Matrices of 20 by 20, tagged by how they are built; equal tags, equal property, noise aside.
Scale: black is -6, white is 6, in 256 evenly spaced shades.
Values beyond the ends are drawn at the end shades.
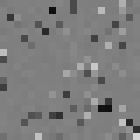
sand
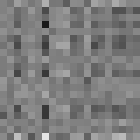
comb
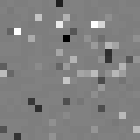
sand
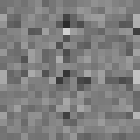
comb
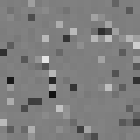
sand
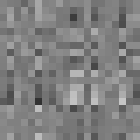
comb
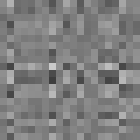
comb
